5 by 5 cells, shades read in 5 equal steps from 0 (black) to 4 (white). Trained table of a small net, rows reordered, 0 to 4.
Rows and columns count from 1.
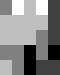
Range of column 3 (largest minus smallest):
3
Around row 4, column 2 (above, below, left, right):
3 2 2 0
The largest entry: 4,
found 2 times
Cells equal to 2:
6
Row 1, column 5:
1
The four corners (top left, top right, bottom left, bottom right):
2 1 3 1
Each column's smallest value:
2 2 0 1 0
